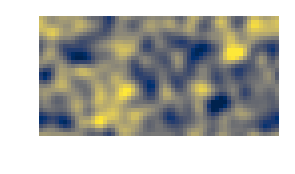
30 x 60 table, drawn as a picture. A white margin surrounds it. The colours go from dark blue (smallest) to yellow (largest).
Mirror symmetry: none. Ninth with the lowest average: bottom right. Grain: blotchy. Ninth with the highest average: top right. Lone odd cells: none.
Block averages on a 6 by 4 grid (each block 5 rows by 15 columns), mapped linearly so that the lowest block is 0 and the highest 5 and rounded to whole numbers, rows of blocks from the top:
4235
1304
2212
3331
3411
2411
